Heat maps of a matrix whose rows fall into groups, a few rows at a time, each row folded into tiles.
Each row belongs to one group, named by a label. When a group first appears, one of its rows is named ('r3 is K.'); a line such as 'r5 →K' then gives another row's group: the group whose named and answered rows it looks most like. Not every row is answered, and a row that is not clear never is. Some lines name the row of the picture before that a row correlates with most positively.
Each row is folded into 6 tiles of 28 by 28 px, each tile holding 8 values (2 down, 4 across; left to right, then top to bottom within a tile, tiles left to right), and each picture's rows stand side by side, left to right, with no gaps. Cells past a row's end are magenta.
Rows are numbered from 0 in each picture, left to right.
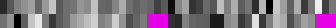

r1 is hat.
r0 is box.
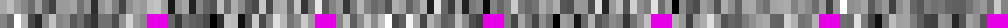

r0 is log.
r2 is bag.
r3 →hat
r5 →log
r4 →box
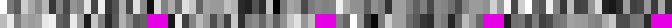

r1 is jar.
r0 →bag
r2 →log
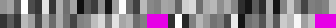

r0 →jar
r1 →jar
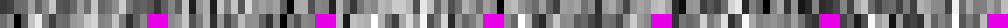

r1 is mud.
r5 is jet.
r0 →box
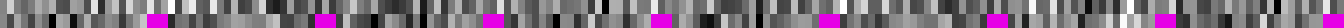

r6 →jar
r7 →hat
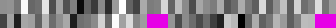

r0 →jar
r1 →hat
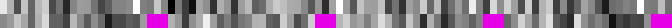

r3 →bag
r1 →box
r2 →bag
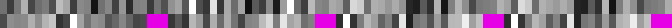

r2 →jar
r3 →jar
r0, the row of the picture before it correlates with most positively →3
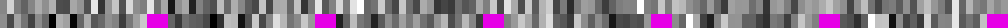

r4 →log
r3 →bag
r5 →jet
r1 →hat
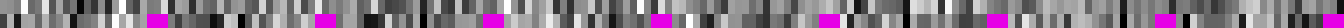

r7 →mud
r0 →jar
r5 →mud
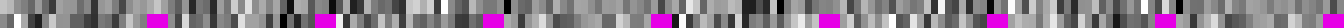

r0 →log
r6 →bag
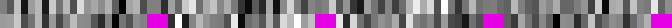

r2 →mud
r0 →mud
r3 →hat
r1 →jar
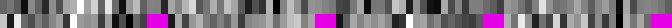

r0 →mud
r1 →jar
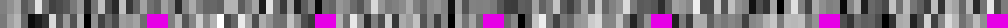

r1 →bag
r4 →jar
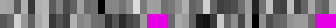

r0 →bag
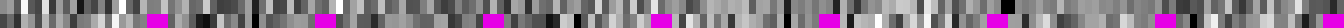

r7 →box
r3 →hat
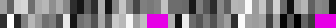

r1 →mud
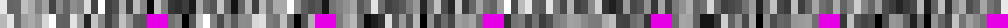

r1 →box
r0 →bag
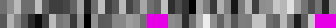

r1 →box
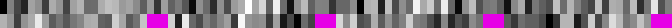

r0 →box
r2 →mud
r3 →hat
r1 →mud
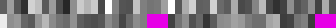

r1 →log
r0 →mud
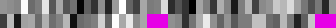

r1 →box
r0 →jar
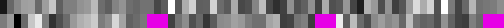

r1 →log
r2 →mud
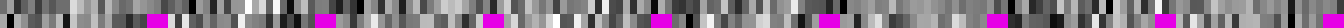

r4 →box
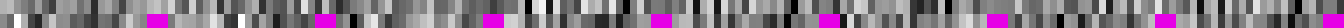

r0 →log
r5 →jar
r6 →hat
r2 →box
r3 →mud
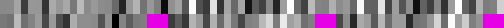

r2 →jar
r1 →jar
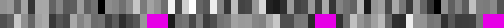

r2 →bag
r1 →log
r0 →bag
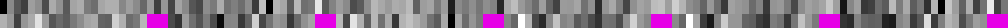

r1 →hat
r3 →log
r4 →log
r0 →box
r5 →hat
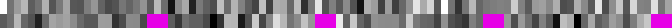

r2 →mud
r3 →hat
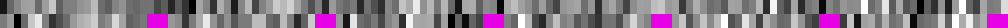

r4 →bag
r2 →mud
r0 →box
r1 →box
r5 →jar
